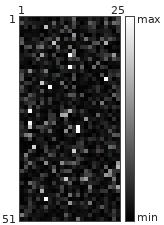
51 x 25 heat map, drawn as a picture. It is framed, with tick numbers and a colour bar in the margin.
Histogram: skewed, a long tail of high values. Slope: none. Stripes: none. Average level on the scale: 10%. Odd rows or columns: none. Seam: none. Grain: fine.
